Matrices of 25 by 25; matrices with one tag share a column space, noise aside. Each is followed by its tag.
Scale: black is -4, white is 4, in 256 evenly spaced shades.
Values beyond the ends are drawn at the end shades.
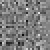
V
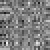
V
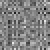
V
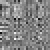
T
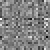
T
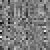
T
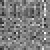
T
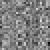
V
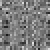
V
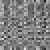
T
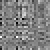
T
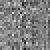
V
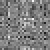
T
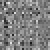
V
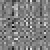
T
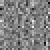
V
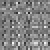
V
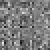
V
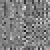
T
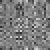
T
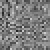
T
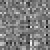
V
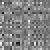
V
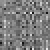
V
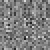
T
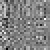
T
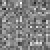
V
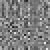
T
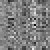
T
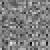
V
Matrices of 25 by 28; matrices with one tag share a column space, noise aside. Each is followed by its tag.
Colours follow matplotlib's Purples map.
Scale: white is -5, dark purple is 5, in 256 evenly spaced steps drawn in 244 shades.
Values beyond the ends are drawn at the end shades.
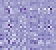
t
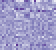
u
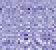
t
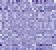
u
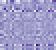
u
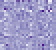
u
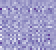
t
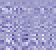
t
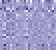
u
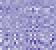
t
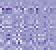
t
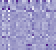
u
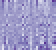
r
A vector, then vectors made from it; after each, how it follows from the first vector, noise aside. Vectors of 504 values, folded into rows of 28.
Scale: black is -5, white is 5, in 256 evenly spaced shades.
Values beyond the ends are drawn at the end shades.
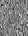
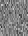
negated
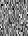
scaled up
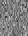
wrapped around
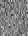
wrapped around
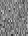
wrapped around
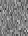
wrapped around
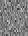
wrapped around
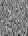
wrapped around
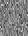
negated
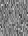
negated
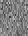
wrapped around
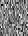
scaled up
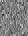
wrapped around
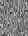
wrapped around
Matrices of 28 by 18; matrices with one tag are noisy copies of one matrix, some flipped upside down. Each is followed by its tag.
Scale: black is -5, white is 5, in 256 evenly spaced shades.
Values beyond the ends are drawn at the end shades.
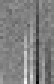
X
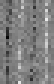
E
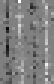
E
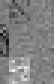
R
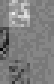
R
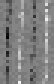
E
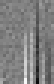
X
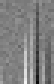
X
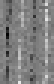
E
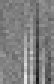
X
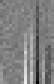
X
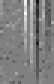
X
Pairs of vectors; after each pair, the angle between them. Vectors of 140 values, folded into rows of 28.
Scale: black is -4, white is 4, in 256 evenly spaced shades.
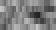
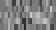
partly opposed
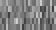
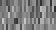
nearly opposite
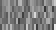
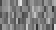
nearly parallel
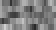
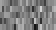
partly aligned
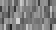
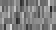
nearly opposite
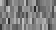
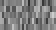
partly opposed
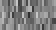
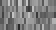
nearly opposite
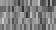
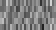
partly aligned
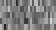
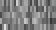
nearly opposite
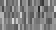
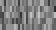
nearly opposite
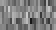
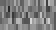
nearly opposite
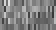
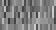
nearly opposite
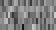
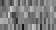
nearly parallel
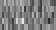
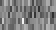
partly aligned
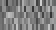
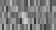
orthogonal
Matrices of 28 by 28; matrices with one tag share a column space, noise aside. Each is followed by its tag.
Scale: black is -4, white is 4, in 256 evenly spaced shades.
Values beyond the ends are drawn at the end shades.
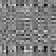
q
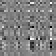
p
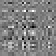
p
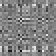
q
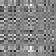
q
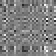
q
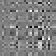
p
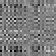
q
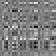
p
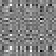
q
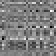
p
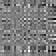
q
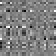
p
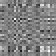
q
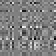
p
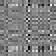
q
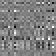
p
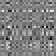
p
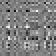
p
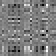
q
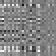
q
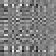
q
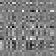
p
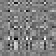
p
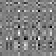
p
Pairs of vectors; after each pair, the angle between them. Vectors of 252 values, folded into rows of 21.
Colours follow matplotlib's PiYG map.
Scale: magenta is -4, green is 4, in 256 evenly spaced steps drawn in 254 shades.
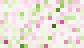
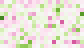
partly aligned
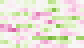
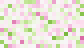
orthogonal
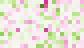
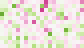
partly aligned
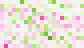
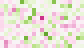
nearly parallel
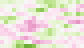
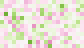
orthogonal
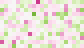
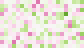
nearly parallel
